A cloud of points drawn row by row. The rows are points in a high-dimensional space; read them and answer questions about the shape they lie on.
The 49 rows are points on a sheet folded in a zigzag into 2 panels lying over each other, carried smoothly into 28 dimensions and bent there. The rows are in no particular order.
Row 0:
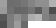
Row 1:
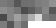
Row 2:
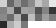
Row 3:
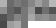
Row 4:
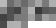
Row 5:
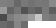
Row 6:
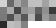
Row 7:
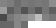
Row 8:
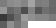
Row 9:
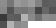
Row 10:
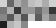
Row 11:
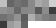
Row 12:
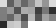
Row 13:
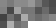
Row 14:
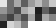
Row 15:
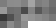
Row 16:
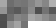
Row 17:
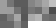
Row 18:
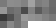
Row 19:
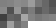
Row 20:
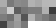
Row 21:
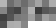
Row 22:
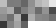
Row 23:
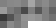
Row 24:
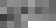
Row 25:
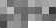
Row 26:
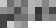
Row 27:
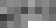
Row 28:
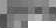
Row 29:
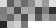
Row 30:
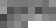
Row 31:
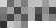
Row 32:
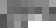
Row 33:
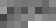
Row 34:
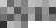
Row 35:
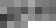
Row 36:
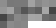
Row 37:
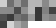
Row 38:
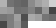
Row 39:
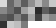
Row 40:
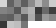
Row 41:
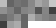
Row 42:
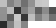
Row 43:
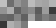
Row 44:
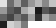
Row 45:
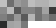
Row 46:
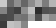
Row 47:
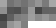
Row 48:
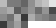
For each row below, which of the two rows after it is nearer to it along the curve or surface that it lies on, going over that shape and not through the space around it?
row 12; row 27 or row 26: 26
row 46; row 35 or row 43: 43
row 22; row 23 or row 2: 2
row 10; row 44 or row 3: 44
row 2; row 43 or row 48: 48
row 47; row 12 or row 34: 12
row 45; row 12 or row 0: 12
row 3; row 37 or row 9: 37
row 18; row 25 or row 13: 13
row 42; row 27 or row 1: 1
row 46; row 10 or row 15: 10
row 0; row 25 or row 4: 4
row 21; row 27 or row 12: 12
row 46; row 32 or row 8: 32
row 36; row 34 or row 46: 34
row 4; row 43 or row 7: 7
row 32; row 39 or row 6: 39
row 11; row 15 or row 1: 1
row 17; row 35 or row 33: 33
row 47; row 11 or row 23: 11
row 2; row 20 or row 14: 14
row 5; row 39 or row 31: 39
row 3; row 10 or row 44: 44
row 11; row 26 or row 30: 30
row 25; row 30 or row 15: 15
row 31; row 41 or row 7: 41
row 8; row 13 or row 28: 13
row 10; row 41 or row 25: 25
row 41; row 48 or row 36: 48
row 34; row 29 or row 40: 29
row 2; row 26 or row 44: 44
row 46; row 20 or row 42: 42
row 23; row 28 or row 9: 9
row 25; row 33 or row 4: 4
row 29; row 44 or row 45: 44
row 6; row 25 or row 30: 25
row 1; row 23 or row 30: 30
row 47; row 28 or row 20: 28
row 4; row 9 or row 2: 2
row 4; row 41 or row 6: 41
